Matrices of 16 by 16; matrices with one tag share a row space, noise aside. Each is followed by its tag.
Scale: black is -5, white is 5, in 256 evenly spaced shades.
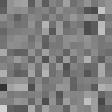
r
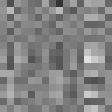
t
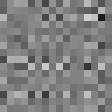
r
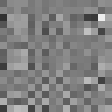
r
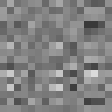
t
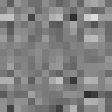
t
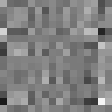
r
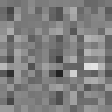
t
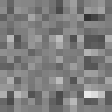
t
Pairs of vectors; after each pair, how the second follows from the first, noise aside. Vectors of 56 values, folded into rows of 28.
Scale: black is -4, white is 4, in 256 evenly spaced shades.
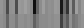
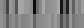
copied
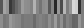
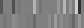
partly zeroed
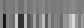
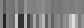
copied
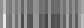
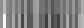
copied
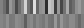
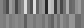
copied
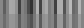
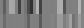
partly zeroed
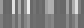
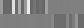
partly zeroed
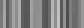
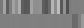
partly zeroed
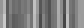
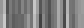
copied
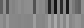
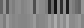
copied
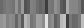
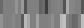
partly zeroed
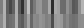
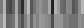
copied
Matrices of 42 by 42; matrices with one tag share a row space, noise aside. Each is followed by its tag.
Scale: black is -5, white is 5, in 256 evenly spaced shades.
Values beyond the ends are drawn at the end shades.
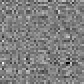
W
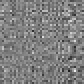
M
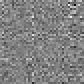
M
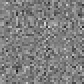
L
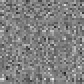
L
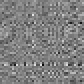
M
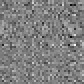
M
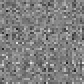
L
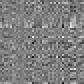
M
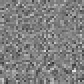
L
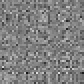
W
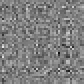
W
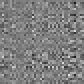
M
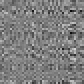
M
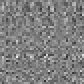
L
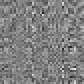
M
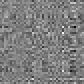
M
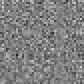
L
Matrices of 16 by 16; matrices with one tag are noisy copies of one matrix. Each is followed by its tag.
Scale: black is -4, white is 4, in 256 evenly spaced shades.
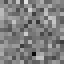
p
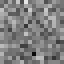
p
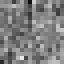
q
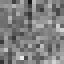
q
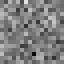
p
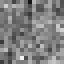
q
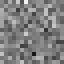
p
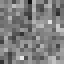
q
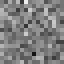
p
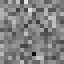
p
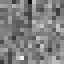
q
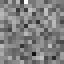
p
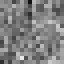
q
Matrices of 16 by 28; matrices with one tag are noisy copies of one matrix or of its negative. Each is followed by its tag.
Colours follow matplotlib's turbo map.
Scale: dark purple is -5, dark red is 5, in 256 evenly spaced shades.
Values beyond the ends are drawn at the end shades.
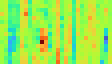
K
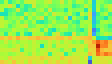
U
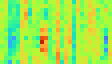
K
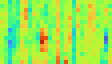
K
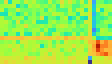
U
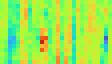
K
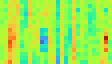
K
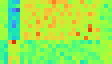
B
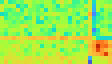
U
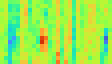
K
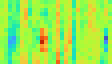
K
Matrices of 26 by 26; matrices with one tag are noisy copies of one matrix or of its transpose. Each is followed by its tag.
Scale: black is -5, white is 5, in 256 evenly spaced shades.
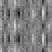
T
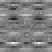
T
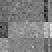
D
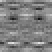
T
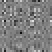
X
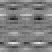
T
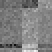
D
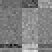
D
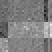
D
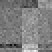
D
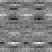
T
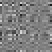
X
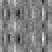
T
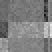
D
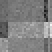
D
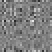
X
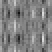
T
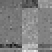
D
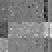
D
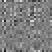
X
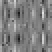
T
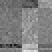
D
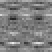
T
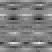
T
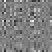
X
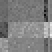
D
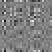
X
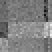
D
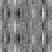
T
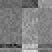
D
